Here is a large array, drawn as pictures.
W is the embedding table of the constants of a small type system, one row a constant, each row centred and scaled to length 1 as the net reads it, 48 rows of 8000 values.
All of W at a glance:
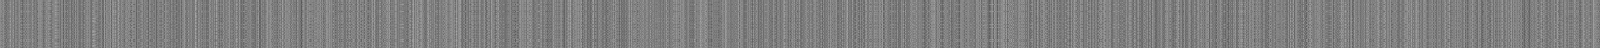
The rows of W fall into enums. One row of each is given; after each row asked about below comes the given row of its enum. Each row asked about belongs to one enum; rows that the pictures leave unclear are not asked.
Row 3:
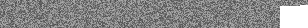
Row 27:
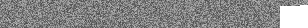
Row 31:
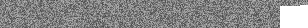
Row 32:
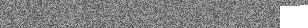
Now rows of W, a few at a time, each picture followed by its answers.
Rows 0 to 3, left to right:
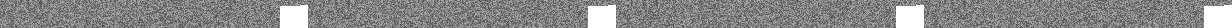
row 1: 3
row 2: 32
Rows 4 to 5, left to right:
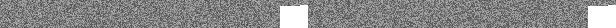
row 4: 27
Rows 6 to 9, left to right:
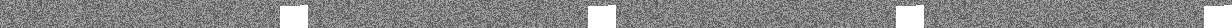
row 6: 32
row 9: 3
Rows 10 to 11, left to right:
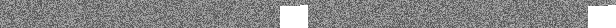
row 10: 32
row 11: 27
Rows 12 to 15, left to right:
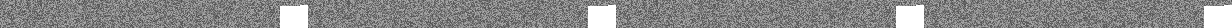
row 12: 32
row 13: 3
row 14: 32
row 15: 3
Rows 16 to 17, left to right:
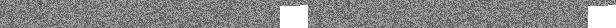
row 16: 3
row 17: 3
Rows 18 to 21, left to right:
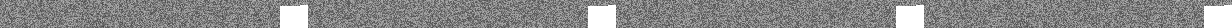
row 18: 31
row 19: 3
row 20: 32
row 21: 31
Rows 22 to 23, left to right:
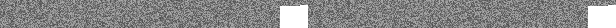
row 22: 3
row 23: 3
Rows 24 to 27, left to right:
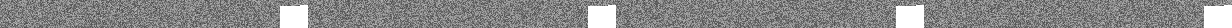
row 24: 27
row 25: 32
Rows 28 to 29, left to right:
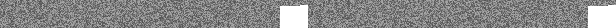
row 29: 3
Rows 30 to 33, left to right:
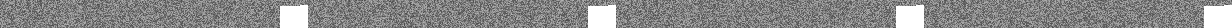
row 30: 32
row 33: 3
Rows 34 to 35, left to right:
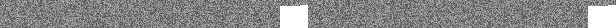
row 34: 31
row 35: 32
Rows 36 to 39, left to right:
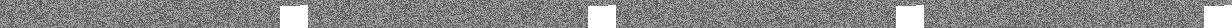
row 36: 3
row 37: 32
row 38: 3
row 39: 27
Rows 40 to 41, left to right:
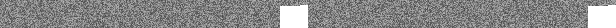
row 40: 31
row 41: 27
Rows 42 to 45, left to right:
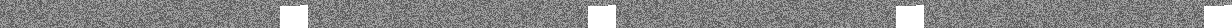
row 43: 32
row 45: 31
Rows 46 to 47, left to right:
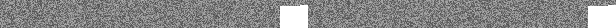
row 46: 32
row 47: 3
